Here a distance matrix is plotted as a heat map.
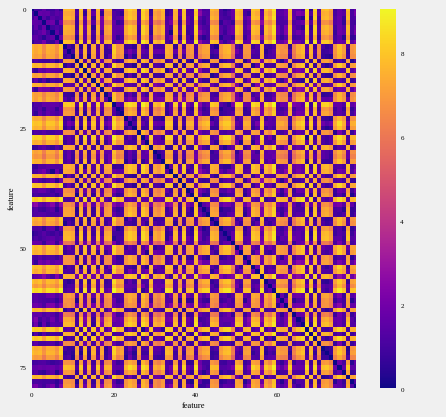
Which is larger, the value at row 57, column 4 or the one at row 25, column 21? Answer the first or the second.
the first
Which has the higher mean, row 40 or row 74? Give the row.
40
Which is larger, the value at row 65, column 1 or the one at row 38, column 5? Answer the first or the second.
the first
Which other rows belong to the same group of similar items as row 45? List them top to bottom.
8, 9, 10, 12, 14, 16, 18, 19, 23, 24, 25, 27, 28, 30, 31, 32, 35, 37, 40, 44, 50, 51, 54, 55, 57, 58, 59, 63, 67, 69, 71, 72, 73, 77
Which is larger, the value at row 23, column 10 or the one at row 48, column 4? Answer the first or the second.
the second
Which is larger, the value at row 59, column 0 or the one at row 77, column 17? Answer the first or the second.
the first
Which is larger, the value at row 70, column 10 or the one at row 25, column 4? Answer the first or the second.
the second
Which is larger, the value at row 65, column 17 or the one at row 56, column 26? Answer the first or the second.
the first
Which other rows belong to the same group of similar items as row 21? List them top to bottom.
0, 1, 2, 3, 4, 5, 6, 7, 11, 13, 15, 17, 20, 22, 26, 29, 33, 34, 36, 38, 39, 41, 42, 43, 46, 47, 48, 49, 52, 53, 56, 60, 61, 62, 64, 65, 66, 68, 70, 74, 75, 76, 78, 79
